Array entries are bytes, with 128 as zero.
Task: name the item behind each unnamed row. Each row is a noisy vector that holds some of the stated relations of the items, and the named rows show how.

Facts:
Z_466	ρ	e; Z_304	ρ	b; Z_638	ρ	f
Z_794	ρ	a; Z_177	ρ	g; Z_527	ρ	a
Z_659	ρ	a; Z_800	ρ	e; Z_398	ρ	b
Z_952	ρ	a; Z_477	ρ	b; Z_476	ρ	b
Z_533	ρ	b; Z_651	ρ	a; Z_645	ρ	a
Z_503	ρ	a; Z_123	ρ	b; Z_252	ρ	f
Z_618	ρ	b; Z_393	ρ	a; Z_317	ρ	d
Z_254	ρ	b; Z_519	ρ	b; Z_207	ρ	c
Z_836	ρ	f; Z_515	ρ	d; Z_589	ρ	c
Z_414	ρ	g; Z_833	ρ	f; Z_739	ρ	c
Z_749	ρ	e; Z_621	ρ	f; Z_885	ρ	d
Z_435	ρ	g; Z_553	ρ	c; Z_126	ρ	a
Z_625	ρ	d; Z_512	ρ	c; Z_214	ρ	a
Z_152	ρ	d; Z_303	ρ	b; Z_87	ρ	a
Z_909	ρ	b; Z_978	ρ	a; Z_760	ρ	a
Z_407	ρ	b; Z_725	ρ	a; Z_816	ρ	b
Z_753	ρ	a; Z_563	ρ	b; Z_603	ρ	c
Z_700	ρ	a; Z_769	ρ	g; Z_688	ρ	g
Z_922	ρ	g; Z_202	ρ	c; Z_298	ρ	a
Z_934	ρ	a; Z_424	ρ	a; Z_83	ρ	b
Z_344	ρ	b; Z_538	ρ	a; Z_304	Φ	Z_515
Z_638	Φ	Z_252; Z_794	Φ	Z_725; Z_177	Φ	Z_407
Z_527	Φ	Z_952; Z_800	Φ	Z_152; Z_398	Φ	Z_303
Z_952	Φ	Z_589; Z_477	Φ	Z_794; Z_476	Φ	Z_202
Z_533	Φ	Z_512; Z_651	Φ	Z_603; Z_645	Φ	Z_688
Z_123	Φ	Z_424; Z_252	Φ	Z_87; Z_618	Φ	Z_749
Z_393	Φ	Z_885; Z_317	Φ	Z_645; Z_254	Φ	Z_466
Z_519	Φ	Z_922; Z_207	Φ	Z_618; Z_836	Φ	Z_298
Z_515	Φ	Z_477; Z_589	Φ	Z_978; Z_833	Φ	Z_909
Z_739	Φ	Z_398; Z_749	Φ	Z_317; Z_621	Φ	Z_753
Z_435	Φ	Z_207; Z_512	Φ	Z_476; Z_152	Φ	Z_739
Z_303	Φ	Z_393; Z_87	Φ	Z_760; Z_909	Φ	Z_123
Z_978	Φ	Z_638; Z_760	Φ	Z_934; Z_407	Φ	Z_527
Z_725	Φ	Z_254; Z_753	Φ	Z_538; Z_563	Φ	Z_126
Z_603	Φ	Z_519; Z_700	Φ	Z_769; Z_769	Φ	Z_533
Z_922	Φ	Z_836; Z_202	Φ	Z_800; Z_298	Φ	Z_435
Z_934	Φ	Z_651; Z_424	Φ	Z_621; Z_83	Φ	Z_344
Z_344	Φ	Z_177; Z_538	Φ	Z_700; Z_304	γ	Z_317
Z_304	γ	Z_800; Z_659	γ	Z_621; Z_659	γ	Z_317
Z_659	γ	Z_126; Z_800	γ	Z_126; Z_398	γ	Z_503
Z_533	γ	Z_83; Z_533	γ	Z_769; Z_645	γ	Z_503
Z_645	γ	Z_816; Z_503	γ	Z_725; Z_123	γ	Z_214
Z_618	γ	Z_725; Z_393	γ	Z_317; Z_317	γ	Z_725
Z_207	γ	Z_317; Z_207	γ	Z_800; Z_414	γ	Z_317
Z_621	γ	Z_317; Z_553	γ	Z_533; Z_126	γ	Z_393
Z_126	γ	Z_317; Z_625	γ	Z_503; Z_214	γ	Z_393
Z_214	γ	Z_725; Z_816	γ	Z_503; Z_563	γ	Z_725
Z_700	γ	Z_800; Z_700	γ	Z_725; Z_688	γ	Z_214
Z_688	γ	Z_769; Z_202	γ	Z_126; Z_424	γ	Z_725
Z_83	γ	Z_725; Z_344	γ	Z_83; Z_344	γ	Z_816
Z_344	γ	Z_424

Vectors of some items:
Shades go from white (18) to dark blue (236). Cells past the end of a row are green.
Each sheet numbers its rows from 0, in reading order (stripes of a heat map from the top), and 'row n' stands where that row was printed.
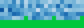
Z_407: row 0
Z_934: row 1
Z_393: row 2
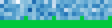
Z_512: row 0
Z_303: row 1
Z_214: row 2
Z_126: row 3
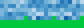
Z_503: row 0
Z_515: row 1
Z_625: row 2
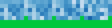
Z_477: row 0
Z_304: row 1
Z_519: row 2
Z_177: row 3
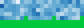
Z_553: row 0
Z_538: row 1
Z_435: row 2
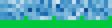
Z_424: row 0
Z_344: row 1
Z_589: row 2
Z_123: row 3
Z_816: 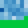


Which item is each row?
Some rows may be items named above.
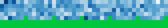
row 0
Z_885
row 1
Z_618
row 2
Z_515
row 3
Z_621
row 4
Z_909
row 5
Z_207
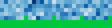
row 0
Z_769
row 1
Z_885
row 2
Z_978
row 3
Z_466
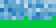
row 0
Z_533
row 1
Z_298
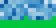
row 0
Z_800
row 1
Z_317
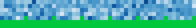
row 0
Z_836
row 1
Z_800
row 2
Z_688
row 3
Z_922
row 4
Z_749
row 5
Z_152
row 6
Z_476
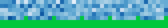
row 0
Z_317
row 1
Z_466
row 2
Z_202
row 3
Z_298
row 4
Z_645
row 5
Z_769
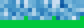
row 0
Z_618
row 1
Z_519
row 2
Z_833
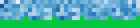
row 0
Z_739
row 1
Z_414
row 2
Z_177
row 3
Z_700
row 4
Z_519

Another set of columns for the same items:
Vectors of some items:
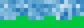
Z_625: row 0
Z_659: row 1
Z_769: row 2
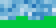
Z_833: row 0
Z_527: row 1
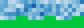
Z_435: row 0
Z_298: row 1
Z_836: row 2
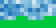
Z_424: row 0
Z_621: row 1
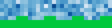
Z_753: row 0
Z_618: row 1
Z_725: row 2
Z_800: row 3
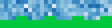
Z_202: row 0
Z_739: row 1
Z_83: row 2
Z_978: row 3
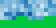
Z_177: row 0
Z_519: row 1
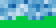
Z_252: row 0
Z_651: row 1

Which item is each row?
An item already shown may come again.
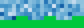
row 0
Z_603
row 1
Z_739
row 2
Z_298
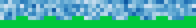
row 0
Z_769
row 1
Z_207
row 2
Z_393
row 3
Z_836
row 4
Z_317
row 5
Z_533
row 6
Z_512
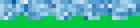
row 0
Z_749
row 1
Z_344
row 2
Z_466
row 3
Z_152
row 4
Z_435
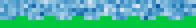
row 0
Z_553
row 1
Z_298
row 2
Z_515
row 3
Z_621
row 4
Z_589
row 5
Z_700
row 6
Z_645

